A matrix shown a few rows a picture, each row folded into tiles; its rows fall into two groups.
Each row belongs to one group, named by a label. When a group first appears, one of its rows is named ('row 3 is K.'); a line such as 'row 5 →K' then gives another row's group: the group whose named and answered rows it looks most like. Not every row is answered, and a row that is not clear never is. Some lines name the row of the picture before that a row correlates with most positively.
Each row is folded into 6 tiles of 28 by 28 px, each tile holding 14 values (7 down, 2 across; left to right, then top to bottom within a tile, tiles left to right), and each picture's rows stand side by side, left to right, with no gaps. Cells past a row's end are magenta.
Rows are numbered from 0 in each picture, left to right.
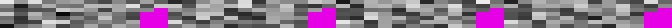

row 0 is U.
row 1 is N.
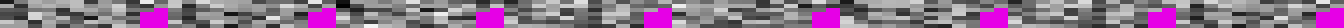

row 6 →N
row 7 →U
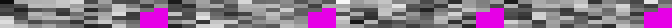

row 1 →U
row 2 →N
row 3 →U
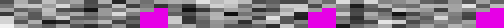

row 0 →N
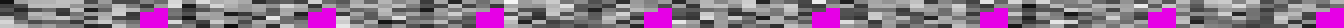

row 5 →U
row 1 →U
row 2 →N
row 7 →N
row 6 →U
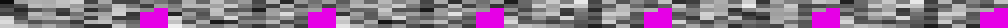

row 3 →N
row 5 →N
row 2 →N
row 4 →N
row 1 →N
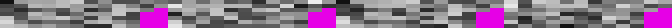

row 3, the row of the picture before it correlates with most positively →4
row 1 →N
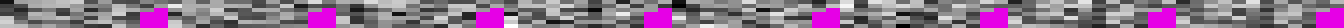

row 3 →N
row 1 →N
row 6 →N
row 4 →U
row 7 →N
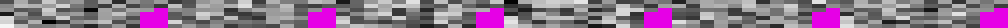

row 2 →N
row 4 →U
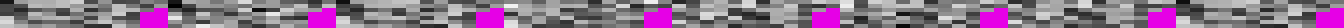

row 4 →N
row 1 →U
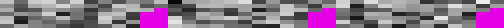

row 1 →U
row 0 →N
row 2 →U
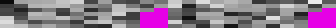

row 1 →U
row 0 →U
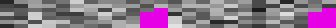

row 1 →N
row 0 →U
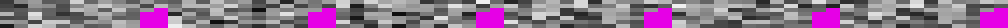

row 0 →U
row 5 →N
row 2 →U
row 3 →N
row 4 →N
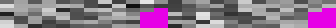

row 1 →U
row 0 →N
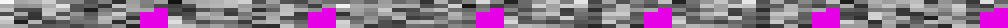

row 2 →N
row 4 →N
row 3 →N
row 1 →U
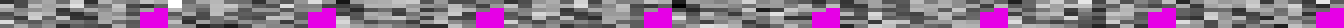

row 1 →N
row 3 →N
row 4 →U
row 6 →N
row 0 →N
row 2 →U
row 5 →U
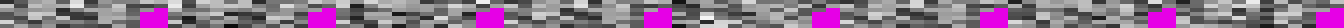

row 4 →U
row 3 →N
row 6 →U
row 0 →N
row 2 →U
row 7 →N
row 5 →N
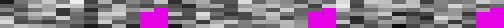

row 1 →U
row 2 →N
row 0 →N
